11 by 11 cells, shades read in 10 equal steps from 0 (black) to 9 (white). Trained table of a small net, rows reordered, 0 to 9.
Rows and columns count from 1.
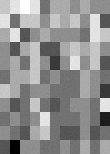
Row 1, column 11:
5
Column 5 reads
4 5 6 3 5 4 5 4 8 7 4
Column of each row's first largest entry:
3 1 2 4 8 4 1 11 5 5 9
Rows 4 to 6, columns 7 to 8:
6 7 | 5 8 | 4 4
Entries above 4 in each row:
10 9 9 8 8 6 6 5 4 4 5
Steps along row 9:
up down up up down same same up down down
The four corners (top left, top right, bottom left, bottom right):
7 5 3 6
